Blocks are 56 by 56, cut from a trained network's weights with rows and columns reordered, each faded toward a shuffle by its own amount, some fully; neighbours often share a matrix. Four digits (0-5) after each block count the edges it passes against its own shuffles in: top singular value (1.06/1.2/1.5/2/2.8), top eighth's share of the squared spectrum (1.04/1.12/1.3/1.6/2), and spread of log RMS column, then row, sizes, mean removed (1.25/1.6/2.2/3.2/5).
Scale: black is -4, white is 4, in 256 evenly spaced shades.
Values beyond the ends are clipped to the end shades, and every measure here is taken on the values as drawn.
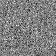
0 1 0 0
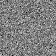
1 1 0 0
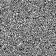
0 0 0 0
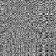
4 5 3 2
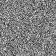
0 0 0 0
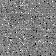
0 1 0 0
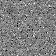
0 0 0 0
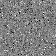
0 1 0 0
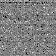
2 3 1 1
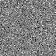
2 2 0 0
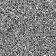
2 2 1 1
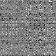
3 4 3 2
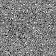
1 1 0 0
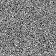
0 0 0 0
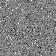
0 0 0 0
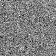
0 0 0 0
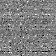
3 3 2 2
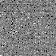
1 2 1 0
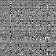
3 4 3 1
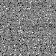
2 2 1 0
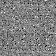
1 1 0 0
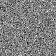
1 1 0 0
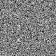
2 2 0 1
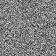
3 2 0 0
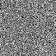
3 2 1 0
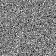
1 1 0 0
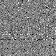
2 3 0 1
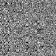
3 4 2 1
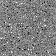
1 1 0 0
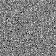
2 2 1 0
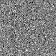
2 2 1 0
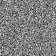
1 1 0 0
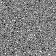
1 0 0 0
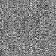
3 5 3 2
